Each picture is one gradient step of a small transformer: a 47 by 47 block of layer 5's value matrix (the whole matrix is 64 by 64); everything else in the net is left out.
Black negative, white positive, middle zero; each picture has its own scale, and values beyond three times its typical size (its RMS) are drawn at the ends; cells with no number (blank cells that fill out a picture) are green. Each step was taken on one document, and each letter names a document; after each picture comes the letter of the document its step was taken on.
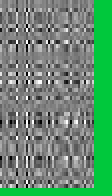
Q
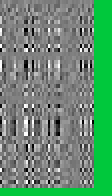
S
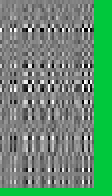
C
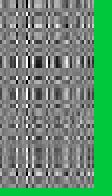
Q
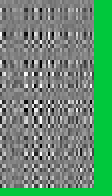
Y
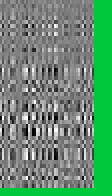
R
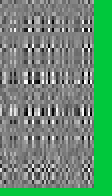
C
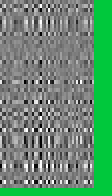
Y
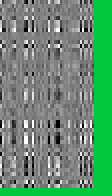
S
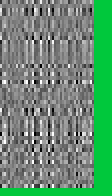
Y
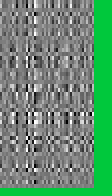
Q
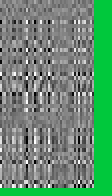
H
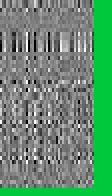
H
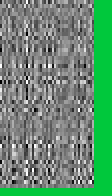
H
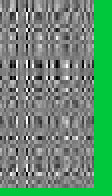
Q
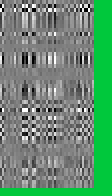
R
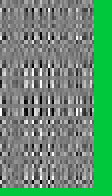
Y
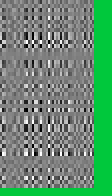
Y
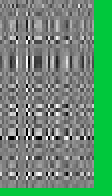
Q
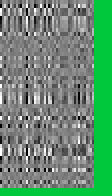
H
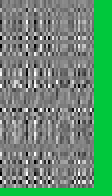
H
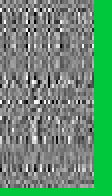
H
